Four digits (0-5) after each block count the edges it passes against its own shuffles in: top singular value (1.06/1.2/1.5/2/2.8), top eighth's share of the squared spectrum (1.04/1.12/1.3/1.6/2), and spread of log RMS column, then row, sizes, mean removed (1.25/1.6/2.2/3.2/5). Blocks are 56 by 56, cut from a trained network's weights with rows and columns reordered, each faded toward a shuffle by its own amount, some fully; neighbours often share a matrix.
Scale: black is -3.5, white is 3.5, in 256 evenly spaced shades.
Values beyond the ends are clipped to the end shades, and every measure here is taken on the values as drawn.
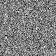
0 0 0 0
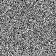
0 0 0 0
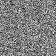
0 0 0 0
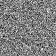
0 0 0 0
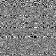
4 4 1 3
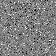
0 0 0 0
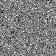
1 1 0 0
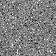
1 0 0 0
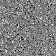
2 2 0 1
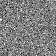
0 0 0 0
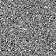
3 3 0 2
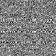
3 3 1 2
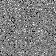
2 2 0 1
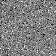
1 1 0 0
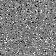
0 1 0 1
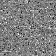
1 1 0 0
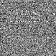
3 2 0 1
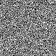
2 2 0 0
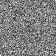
0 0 0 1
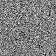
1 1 0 0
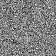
1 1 0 0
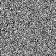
2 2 0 0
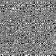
3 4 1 3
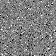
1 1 0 0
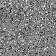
1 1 0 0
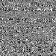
3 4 1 3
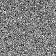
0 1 0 0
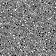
1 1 0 0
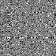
3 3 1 2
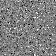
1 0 0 0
